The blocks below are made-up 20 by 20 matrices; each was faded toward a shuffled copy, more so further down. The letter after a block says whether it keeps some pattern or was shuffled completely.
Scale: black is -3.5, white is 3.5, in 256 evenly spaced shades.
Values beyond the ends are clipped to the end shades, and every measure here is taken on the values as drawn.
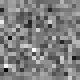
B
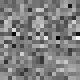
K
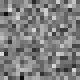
B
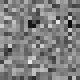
K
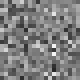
K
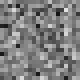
K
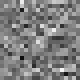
K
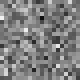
B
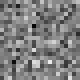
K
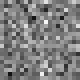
K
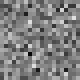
B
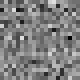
K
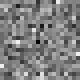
B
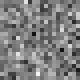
B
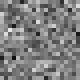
B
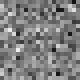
K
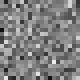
K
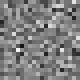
B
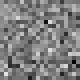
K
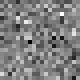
K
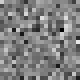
K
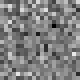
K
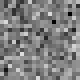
B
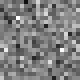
B
